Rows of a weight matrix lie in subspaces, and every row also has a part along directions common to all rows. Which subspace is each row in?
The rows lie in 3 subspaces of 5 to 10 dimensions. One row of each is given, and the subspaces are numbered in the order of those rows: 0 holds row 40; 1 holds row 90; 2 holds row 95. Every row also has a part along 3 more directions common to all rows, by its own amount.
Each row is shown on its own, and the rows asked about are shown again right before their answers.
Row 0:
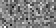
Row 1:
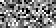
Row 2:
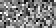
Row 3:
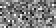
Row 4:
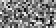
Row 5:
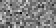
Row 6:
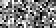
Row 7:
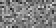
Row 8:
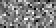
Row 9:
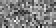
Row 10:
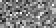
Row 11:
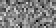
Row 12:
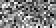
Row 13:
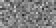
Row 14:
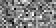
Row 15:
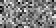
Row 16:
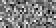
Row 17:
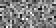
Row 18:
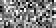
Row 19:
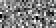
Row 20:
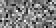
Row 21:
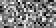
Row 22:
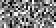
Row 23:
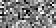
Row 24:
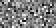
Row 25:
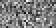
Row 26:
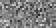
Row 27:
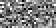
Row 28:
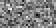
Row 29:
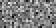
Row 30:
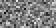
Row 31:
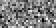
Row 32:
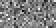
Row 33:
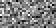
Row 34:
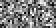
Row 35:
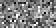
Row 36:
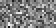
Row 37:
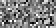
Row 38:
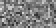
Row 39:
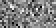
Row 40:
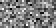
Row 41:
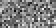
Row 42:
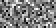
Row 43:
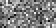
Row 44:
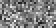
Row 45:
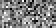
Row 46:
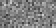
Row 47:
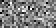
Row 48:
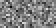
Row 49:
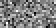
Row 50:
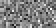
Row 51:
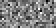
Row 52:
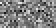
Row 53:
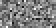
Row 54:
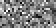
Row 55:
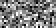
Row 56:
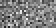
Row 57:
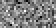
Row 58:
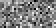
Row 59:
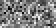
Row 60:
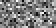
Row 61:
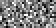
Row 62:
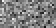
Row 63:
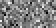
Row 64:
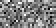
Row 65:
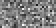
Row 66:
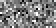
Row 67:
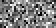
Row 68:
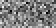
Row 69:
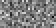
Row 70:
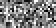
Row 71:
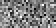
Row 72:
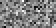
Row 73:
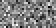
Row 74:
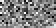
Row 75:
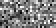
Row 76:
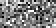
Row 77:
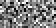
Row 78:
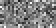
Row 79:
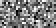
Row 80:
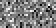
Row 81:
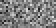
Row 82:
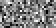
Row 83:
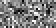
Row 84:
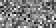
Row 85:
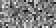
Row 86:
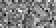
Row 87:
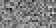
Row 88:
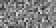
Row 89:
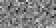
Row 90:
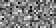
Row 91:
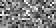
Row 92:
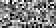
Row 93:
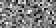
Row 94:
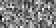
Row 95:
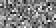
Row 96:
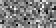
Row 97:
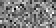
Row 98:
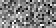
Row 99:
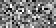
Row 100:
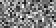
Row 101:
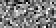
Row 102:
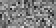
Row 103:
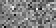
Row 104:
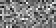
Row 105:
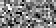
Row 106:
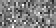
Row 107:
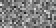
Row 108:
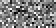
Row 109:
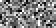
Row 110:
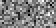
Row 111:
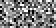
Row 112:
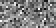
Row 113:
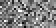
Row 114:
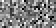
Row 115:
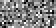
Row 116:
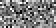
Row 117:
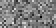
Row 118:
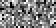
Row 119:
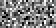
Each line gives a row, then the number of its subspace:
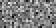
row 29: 1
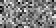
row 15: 2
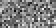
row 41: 1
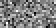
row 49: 2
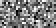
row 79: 0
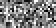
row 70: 2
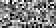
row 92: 1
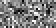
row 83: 1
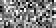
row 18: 2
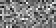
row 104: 0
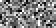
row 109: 0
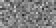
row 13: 1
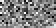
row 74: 2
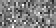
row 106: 1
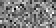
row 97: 2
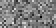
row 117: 2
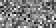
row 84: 2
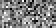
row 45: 1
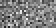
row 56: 0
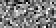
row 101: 2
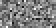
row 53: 1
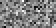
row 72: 1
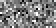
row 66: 1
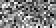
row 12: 1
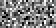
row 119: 1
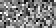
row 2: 1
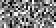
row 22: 1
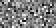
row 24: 1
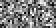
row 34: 0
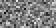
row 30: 0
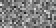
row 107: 2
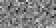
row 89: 2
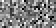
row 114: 1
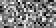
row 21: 2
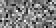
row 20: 2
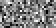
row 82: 2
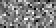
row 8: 2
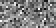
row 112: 1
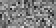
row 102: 1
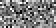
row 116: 0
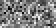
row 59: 0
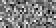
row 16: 2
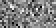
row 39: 2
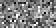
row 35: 1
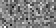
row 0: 2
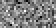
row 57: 2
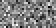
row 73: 2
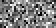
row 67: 2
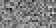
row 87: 1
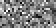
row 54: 0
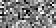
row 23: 0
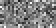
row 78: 2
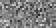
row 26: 1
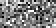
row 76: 2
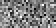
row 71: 1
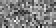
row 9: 1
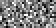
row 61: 2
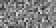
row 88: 1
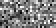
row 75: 1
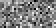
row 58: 2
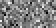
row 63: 2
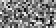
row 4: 1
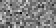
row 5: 0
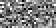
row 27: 0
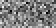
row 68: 1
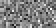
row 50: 2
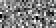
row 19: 1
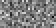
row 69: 1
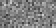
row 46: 1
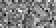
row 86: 2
